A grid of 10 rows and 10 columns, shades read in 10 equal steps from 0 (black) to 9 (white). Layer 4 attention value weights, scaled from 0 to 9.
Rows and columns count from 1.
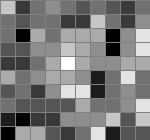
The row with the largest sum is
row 5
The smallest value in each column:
0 0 2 2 2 2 1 0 2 3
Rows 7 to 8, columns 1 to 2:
3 4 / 4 3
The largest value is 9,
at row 5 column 5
